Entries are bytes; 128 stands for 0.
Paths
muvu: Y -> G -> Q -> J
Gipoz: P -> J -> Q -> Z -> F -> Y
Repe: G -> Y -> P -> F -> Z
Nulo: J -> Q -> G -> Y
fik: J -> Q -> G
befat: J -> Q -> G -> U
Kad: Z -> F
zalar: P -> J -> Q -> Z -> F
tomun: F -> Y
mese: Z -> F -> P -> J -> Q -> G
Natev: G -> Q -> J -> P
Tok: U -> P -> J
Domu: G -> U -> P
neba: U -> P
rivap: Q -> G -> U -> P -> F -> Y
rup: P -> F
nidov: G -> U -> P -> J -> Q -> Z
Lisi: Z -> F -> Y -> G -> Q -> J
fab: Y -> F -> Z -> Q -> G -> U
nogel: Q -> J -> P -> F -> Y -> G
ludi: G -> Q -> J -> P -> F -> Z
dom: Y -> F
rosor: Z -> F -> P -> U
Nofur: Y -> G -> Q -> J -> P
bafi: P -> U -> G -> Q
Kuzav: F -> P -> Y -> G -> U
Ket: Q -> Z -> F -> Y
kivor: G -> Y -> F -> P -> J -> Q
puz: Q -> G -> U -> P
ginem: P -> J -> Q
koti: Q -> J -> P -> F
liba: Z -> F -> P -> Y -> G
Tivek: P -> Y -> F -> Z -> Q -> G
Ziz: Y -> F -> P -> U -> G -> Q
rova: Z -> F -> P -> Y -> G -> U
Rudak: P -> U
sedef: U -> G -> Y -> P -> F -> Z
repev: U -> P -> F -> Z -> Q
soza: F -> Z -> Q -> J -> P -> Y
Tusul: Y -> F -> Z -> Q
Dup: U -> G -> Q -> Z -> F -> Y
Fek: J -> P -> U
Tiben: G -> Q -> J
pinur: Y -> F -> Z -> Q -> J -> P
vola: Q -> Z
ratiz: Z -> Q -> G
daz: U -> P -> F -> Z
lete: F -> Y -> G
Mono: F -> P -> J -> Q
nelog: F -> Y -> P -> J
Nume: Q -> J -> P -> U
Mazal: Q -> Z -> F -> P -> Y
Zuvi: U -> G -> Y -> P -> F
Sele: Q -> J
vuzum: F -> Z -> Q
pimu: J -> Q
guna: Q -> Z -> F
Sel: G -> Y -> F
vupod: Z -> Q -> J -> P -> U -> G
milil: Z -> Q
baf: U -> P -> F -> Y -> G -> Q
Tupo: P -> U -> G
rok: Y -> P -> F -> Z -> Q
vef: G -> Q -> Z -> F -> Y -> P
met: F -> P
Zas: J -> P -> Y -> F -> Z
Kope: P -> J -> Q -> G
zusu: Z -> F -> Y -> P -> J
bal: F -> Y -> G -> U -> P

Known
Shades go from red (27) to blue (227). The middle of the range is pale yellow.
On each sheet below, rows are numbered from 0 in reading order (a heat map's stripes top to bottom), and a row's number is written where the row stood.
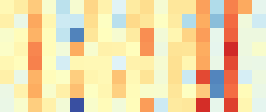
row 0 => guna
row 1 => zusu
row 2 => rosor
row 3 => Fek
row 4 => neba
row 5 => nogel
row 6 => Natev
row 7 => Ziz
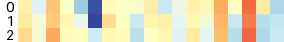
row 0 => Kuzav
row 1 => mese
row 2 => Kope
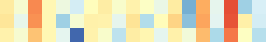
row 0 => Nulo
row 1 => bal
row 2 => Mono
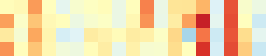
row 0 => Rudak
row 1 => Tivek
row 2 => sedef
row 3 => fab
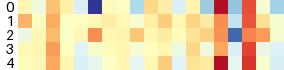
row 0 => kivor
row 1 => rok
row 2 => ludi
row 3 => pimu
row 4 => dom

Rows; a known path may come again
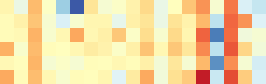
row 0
liba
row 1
vola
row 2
koti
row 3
rok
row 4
Sele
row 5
Tusul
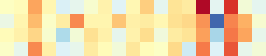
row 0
dom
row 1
ludi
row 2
guna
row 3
baf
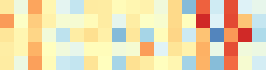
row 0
Zuvi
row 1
fab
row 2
nidov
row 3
Tupo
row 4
zusu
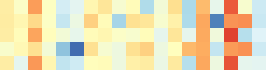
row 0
befat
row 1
Gipoz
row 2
fik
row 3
Mazal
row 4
lete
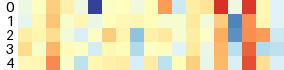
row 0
Ziz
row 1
Tiben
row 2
zalar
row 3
Kope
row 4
Domu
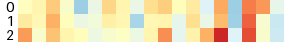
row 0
Ket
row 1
ginem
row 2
Tivek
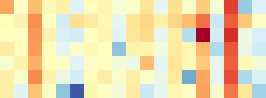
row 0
ratiz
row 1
daz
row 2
Sel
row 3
Tok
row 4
bafi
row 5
Nulo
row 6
Kuzav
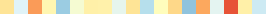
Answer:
bal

